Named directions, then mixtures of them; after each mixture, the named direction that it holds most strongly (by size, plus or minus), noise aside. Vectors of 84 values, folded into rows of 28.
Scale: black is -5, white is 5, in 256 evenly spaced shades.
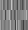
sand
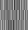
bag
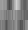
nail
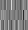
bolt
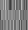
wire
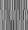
bag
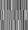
bolt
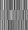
bag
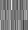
sand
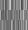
wire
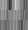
nail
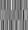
bolt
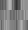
nail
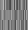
wire
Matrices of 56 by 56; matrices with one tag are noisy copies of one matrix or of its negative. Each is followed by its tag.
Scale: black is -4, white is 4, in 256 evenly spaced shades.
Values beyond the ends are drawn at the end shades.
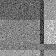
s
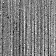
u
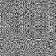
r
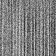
u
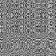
r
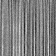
u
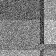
s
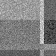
s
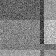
s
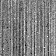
u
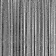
u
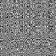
r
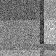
s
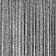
u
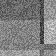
s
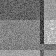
s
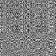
r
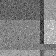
s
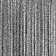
u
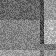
s
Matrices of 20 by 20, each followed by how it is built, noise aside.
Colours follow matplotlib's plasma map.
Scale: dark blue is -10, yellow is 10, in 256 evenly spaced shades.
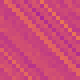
Toeplitz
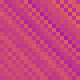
Toeplitz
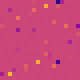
sparse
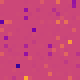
sparse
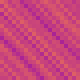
Toeplitz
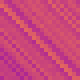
Toeplitz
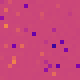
sparse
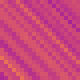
Toeplitz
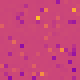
sparse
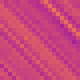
Toeplitz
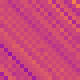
Toeplitz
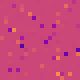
sparse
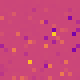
sparse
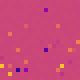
sparse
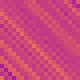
Toeplitz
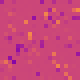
sparse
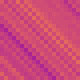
Toeplitz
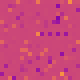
sparse
